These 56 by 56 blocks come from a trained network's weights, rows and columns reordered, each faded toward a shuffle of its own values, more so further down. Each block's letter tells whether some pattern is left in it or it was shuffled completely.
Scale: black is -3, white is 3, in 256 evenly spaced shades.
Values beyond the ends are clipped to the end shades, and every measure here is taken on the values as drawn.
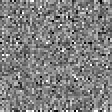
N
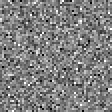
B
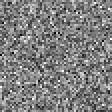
B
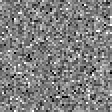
B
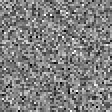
B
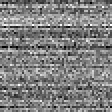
N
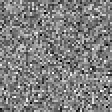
B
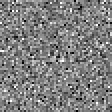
B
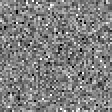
B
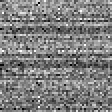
N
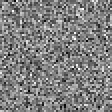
B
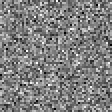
B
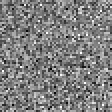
B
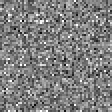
N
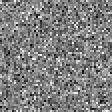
B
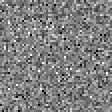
B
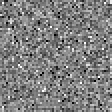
B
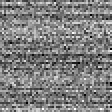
N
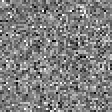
N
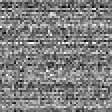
N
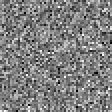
B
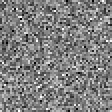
B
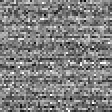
N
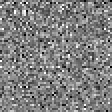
N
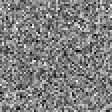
B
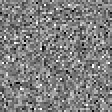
B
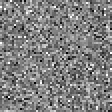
B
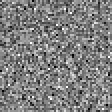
B
